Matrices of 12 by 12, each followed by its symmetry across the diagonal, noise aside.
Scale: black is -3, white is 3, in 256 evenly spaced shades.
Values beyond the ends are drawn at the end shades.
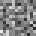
neither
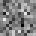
neither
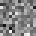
neither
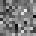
neither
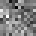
antisymmetric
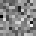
neither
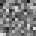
neither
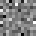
antisymmetric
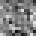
antisymmetric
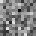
neither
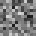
neither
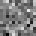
neither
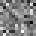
antisymmetric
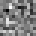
antisymmetric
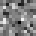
antisymmetric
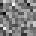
antisymmetric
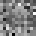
antisymmetric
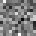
neither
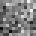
antisymmetric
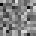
neither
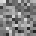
neither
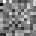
antisymmetric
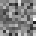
neither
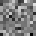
neither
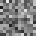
antisymmetric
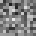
neither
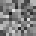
antisymmetric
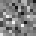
antisymmetric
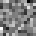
antisymmetric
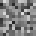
antisymmetric
